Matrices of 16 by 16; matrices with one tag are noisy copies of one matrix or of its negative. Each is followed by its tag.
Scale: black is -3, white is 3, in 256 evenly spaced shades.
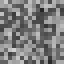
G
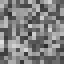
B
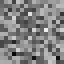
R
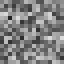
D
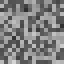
D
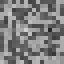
B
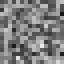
B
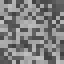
R
